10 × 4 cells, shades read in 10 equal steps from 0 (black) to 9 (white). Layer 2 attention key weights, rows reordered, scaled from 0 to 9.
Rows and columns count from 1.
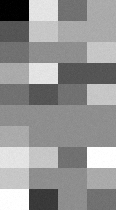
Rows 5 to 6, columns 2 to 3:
3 4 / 5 5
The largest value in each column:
9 8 6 9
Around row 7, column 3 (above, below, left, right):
5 4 5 5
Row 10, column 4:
4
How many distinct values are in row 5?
3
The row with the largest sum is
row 8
